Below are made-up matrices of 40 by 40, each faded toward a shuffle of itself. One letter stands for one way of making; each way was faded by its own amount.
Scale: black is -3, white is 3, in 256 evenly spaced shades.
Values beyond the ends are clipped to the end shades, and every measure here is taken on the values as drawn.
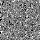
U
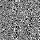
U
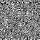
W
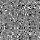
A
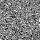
U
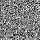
W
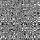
A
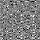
A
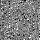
U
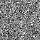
W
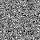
W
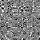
A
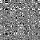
A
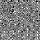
A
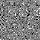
A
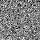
W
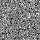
U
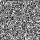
W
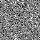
U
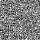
U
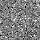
U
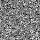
U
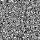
W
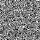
W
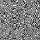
A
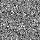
W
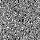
U
